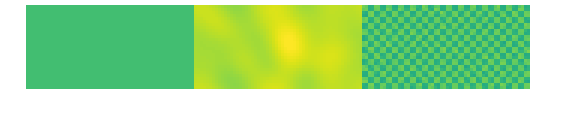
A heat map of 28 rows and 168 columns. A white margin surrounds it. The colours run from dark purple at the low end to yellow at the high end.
It is made of 1 by 3 panels. Panel 1,1: high, flat. Panel 1,2: very high, smooth, faint in contrast. Panel 1,3: high, checkered.
